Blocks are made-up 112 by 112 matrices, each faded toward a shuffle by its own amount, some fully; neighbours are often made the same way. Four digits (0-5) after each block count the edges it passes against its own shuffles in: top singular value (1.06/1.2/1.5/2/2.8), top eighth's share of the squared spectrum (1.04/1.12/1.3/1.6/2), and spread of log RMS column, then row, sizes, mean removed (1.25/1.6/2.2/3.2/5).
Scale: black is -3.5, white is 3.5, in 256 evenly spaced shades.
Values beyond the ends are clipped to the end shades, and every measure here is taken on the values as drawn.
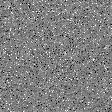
2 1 0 0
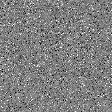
3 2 1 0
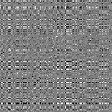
5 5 4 4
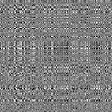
5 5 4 4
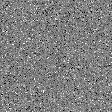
2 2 0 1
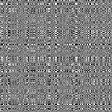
5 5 4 4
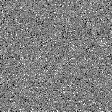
3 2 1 1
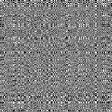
5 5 4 4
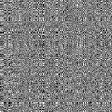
5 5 3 3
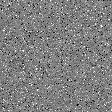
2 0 0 0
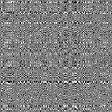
5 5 3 4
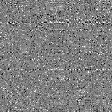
4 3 1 2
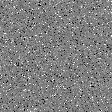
0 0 0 0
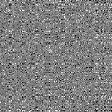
5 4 2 3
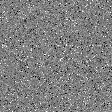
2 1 0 0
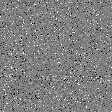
1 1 0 1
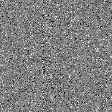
1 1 2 0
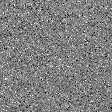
0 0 0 0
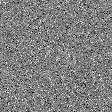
0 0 0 0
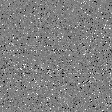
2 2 1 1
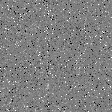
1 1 0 0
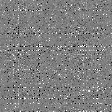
2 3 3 3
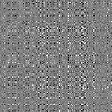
5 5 4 4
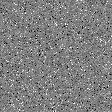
0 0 0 0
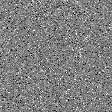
3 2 1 0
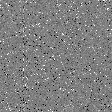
2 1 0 0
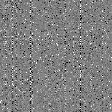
4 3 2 1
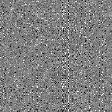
4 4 3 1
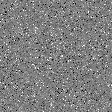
0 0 0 0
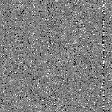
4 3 2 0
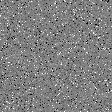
0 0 0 0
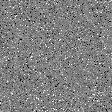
2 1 0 0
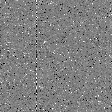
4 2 1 0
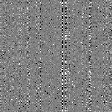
5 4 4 1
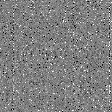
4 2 2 0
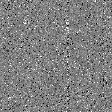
3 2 2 0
